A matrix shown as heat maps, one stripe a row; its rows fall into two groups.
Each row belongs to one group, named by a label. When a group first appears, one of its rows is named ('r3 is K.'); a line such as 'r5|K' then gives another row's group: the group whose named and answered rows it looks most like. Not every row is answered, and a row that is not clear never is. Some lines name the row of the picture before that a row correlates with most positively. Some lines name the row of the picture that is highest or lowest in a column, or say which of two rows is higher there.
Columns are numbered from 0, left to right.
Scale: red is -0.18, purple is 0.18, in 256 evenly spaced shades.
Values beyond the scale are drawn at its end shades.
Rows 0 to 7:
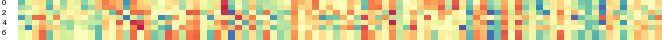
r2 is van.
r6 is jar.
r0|jar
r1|jar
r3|jar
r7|jar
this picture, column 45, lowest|2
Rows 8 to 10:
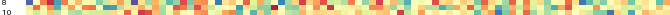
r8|jar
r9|van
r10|jar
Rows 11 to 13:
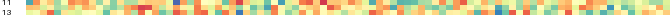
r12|van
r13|jar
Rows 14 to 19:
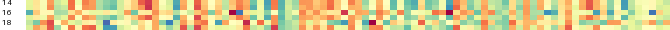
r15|van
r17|van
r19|van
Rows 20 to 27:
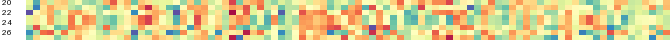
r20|jar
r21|jar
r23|van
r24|van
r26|jar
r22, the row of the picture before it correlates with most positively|16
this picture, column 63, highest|21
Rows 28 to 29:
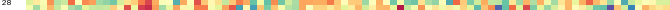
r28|van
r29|jar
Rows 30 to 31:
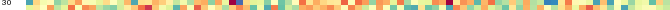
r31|van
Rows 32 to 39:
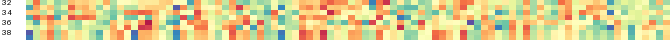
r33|van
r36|jar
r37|jar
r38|jar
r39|jar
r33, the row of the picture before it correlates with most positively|31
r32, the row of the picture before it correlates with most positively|30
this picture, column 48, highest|36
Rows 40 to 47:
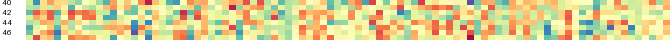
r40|jar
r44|jar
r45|jar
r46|jar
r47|van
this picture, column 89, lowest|40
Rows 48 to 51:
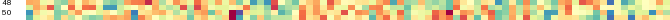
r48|van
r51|jar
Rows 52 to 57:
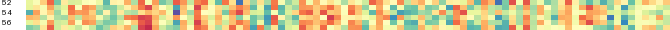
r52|jar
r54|van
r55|van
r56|van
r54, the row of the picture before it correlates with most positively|49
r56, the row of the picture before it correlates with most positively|49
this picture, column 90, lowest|55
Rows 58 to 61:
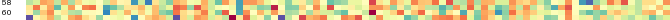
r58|jar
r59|van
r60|jar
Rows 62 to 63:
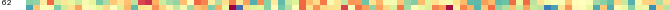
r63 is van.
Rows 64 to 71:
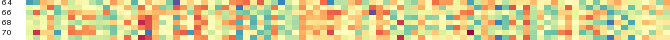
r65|jar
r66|van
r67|van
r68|jar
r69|van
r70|van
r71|jar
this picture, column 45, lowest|66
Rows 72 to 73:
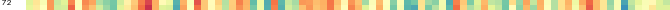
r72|van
